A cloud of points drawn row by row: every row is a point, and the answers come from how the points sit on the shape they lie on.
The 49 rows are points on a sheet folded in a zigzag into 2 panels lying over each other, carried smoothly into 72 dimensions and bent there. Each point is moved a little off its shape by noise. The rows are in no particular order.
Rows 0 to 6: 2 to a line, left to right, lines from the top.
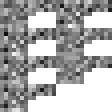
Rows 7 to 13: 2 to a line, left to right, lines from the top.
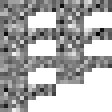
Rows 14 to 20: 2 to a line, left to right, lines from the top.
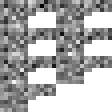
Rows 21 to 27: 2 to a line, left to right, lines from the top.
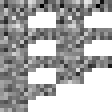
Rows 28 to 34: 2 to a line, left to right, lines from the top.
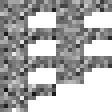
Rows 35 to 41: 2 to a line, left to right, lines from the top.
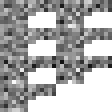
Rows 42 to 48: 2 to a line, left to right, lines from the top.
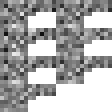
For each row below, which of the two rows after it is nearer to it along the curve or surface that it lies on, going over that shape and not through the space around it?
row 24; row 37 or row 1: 37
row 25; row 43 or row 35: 35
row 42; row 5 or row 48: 5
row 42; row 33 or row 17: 33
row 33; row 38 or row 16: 16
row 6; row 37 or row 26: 26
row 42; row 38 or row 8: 8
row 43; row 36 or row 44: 36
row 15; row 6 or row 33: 6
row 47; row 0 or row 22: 22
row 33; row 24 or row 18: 18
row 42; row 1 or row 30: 1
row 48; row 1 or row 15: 15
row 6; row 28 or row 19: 28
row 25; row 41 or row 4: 4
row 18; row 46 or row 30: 46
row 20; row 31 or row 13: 31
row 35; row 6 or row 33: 6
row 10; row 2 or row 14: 14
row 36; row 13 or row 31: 13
